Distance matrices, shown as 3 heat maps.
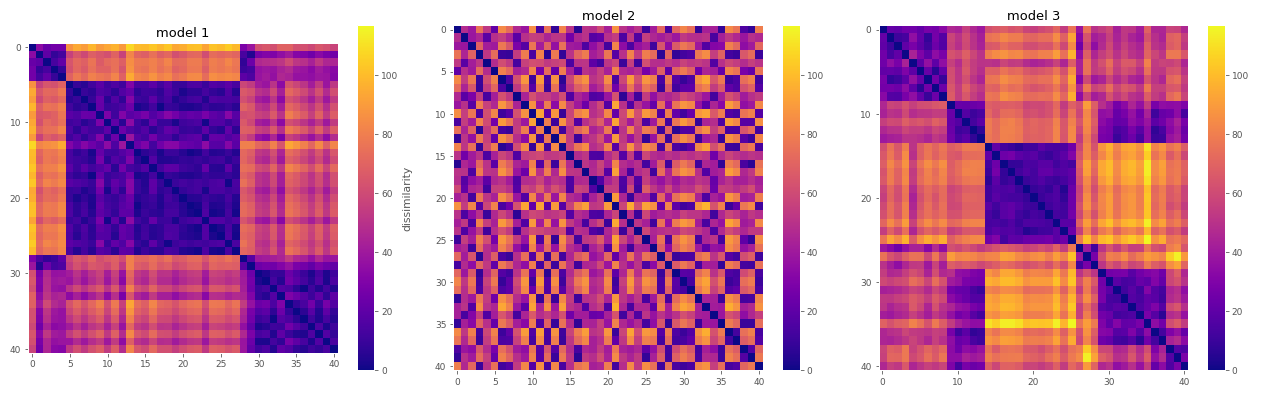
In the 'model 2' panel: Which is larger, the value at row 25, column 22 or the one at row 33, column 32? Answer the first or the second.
the first
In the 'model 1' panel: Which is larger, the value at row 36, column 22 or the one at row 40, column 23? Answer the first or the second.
the first
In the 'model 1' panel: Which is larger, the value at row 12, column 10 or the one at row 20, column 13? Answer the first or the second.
the second
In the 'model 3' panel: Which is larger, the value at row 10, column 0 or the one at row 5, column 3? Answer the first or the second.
the first
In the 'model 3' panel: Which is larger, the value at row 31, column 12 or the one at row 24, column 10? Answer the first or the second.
the second
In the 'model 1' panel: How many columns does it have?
41
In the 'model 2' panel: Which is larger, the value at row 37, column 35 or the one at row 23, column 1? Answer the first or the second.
the first
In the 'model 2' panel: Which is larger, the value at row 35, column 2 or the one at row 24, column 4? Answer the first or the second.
the first
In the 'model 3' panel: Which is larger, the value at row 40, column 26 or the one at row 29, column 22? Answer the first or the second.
the second
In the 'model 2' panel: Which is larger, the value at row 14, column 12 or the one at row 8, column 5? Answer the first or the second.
the second
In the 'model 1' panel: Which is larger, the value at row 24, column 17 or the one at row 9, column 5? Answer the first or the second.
the second
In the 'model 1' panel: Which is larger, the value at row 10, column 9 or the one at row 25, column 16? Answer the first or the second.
the first
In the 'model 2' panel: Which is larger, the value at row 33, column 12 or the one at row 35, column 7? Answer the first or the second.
the first
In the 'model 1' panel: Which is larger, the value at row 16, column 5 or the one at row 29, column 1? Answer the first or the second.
the first
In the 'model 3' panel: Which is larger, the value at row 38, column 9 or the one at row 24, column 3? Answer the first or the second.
the second
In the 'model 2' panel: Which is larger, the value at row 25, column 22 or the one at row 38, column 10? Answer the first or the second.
the second
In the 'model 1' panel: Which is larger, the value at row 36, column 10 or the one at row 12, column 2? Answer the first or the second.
the second
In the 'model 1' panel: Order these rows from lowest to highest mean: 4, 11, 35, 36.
11, 36, 35, 4
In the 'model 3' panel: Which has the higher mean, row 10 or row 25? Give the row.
25
